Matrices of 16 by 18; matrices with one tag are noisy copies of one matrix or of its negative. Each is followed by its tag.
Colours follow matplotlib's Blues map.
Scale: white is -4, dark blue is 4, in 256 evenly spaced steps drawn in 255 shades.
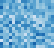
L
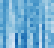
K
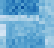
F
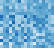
L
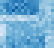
F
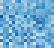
L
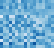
L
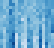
K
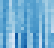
K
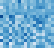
L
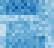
F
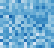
L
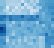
F
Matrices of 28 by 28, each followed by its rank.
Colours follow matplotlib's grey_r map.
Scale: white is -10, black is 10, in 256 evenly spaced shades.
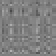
two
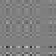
one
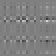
one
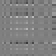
one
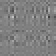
two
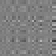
two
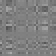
two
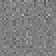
five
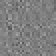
five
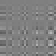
one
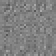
five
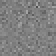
five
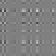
one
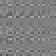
two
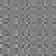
two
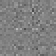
five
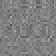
five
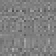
five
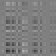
one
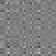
two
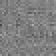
five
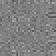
five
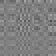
two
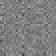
five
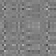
two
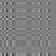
one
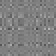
two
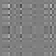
one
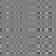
one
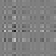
one
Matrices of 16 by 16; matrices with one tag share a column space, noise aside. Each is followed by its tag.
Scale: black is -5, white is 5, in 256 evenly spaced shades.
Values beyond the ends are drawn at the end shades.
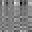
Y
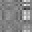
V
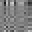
Y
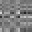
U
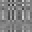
V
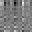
Y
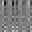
Y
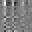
Y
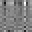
Y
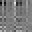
Y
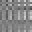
V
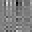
Y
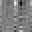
Y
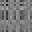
V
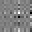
U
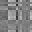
V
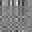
Y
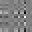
U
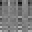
Y
